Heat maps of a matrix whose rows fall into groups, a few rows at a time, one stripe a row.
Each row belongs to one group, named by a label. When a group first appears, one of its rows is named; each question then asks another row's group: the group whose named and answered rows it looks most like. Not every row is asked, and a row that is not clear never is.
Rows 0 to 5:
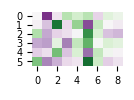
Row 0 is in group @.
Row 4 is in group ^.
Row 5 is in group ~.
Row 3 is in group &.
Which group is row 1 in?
^
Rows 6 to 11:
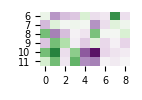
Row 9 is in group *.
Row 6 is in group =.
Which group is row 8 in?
~
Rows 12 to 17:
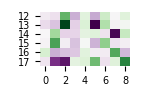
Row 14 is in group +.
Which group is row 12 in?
^
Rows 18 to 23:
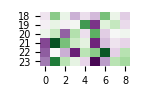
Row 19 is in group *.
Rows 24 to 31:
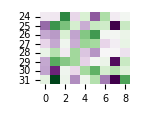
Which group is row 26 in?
&
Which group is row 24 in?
^
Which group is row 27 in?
&
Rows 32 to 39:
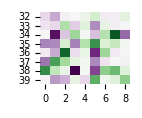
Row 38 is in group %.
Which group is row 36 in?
^
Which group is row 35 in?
&
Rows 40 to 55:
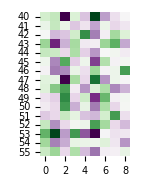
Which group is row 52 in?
~
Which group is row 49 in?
^
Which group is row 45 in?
^
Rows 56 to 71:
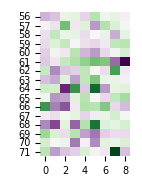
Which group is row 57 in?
^
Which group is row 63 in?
&
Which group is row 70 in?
%
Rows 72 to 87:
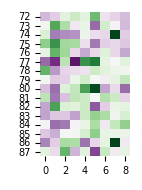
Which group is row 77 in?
&
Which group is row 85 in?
&
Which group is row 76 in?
*
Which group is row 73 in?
*
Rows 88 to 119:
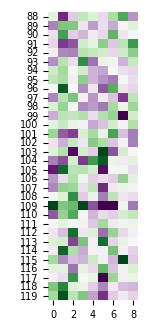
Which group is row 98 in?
%
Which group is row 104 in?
&
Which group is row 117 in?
^
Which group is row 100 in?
%
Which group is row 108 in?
^
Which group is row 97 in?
+
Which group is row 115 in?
=
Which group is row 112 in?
^
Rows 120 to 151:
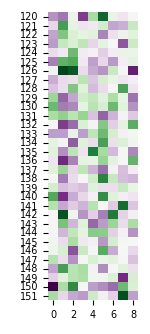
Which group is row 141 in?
=
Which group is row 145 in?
^
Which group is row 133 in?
&
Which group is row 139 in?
=
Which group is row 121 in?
+
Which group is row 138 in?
~
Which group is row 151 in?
=
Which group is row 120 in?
&
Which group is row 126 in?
*
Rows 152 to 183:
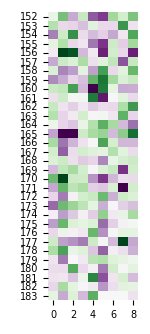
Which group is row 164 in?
~
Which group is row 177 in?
=
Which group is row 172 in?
@
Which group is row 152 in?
%
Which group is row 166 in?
~
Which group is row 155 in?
%
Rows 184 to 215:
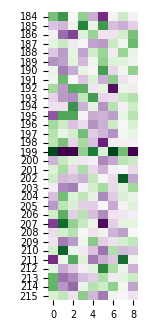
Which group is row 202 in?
=
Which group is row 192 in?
@
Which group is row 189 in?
&
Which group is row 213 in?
~
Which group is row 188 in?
&
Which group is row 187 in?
%
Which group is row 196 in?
%
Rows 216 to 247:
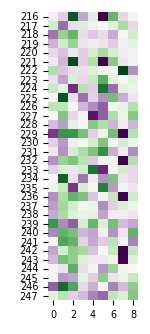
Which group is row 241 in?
*
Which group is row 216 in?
^
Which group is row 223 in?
&
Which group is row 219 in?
+
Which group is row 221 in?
^
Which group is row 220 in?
&
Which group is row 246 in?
+
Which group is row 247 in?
%
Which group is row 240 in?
+
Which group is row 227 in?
%
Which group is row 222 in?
=
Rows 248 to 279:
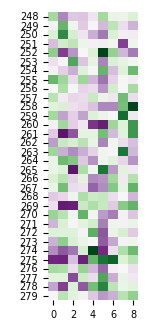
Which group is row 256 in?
%
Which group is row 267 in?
%
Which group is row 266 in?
%
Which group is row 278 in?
&
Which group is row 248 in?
~
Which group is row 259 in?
=
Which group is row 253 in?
^
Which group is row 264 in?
*
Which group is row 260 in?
%
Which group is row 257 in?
=
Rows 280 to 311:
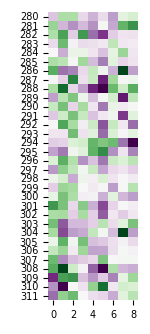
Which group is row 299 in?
+
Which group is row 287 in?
^
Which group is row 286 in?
=
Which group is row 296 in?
%
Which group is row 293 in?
^
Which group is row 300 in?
*
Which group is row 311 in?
+
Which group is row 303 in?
~
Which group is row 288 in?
%
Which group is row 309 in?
+
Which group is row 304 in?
=
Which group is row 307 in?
~
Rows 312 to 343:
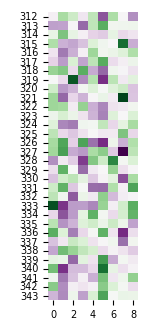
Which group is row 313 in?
&
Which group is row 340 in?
~
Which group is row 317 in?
&
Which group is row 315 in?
=
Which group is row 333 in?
~
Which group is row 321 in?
=
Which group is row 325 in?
=
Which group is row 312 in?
*
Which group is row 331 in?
%
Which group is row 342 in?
~
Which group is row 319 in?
^
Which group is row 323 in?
%
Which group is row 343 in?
&
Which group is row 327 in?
+
